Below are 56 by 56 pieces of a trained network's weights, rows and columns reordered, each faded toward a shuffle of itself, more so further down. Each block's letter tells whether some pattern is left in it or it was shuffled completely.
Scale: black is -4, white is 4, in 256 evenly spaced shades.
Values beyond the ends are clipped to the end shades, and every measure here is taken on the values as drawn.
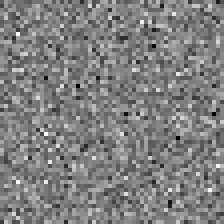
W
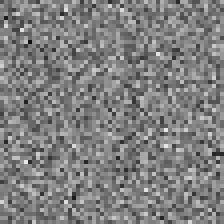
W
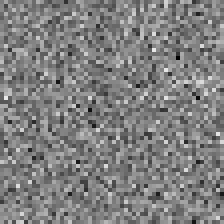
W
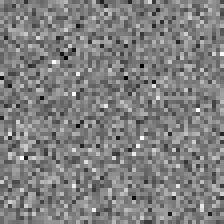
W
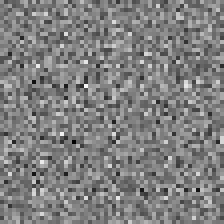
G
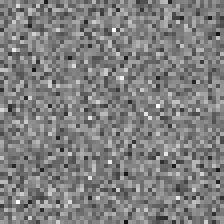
W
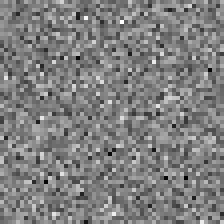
W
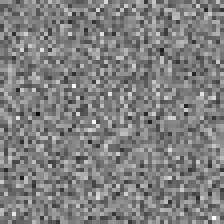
W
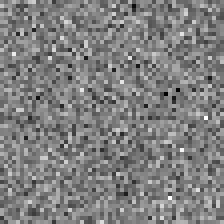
W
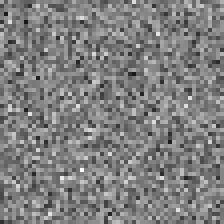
W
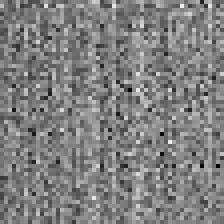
G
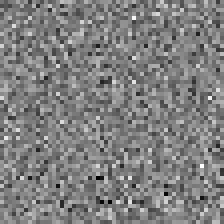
G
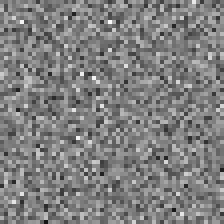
W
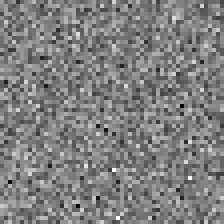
W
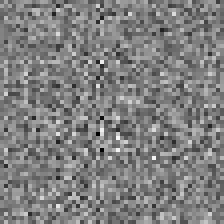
G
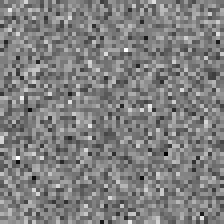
W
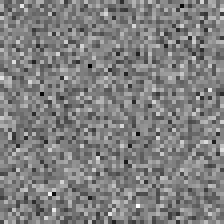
W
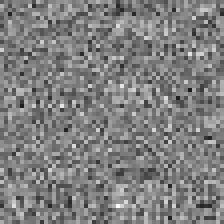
G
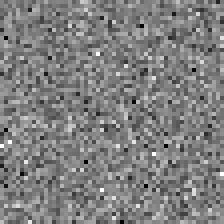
W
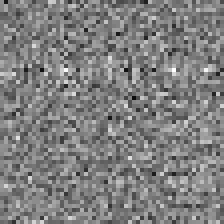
G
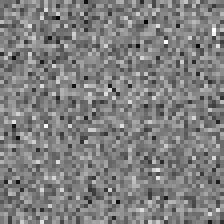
W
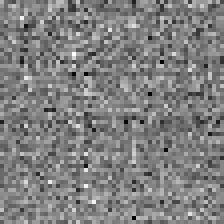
G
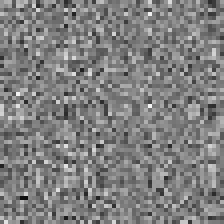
G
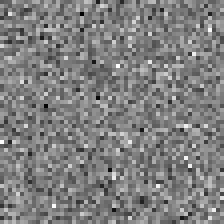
W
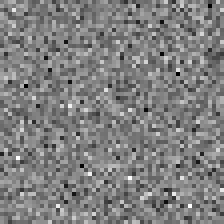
W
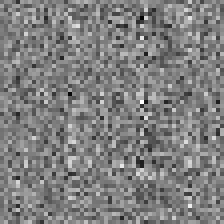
G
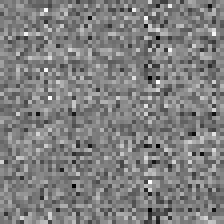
G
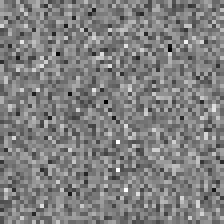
W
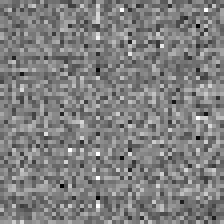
G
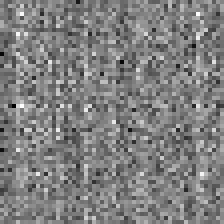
G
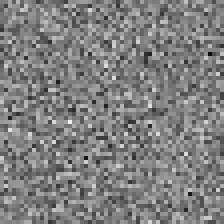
W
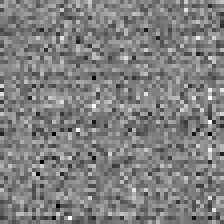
G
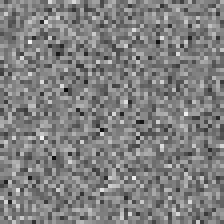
W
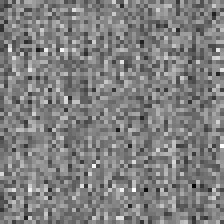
G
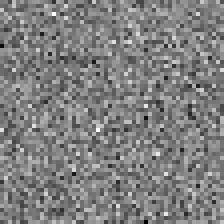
W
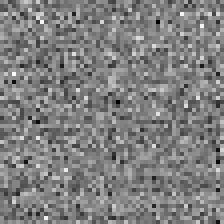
G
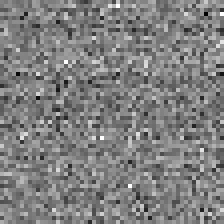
G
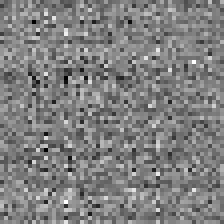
G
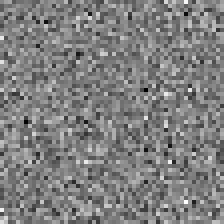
G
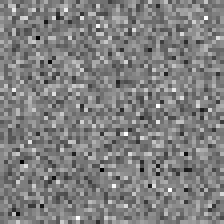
W
